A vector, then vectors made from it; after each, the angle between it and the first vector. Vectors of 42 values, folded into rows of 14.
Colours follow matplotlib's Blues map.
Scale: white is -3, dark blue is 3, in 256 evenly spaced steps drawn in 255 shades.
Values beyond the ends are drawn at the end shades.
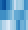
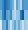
partly aligned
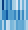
partly aligned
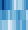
nearly parallel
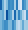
orthogonal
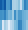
nearly parallel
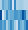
orthogonal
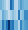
partly opposed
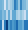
partly opposed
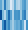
orthogonal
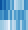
nearly parallel
